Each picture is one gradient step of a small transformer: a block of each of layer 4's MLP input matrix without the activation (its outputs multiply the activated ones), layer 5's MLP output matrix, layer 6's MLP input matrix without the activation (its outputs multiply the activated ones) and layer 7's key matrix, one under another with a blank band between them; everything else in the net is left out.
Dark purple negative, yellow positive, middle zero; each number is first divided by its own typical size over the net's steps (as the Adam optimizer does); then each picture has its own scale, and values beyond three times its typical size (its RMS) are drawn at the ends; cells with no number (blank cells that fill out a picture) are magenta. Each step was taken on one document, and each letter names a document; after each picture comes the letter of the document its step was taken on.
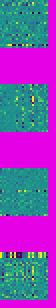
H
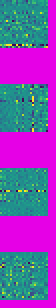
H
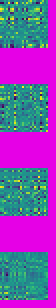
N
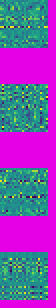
N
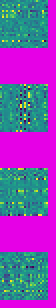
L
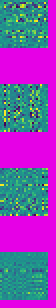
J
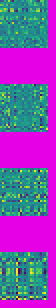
N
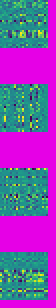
J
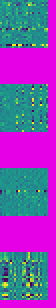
H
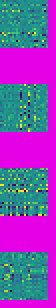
L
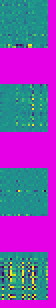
H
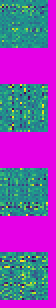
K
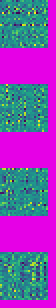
K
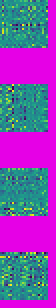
K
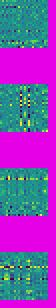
L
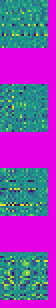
K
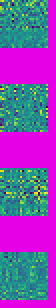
N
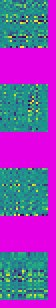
J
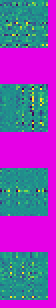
H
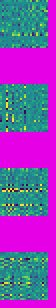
K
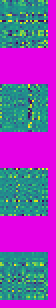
J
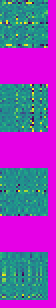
H
